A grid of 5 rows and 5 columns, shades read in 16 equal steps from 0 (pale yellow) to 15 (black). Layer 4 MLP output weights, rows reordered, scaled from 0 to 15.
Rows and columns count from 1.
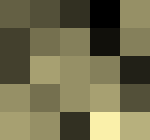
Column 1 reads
9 11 11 6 5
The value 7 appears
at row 2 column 3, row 2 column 5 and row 3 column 4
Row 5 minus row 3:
-6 1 6 -7 -9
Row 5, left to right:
5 6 12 0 4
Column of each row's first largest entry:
4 4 5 5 3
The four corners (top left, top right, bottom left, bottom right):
9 6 5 4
